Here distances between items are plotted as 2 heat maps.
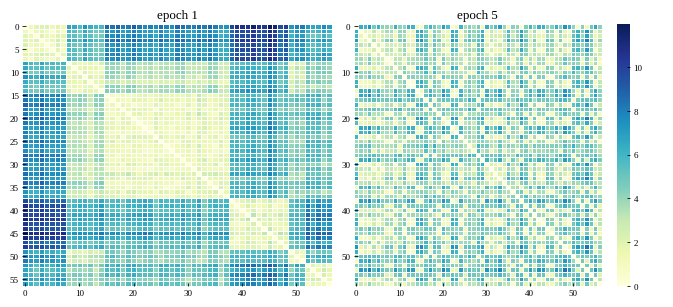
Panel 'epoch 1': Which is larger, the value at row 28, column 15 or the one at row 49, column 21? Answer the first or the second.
the second
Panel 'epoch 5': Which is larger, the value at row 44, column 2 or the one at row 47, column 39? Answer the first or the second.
the second
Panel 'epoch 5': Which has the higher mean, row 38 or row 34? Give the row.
38
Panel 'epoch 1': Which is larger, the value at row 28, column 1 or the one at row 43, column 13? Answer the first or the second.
the first
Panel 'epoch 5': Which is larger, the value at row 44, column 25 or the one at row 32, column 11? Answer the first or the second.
the second
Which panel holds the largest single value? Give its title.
epoch 1
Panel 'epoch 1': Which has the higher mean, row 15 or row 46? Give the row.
46
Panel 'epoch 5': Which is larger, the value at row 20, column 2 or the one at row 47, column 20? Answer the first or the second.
the second
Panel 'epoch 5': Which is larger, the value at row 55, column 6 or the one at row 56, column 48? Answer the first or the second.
the second
